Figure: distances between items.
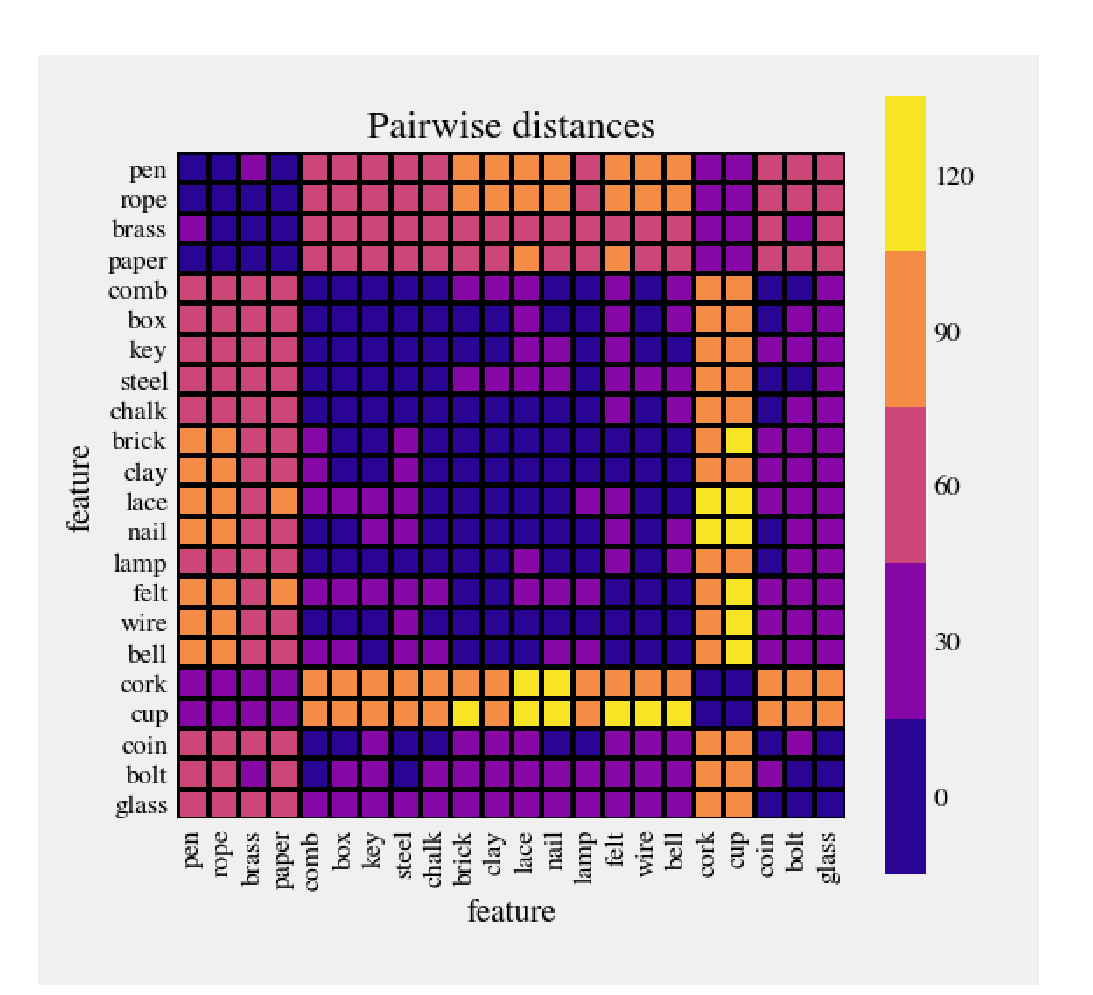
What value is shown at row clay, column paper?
60
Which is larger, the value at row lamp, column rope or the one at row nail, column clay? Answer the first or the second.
the first
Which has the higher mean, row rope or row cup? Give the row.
cup
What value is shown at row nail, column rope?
90
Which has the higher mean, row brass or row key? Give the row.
brass
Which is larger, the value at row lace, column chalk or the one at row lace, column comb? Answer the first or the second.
the second
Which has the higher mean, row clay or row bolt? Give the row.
bolt
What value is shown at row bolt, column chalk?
30
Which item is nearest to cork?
cup
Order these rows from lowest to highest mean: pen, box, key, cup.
box, key, pen, cup
